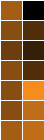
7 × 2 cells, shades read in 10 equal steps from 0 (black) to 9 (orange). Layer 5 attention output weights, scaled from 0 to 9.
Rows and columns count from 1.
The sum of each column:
36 31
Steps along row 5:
up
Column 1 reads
6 5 4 5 5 5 6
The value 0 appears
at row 1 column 2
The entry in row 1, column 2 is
0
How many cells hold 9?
1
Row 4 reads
5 3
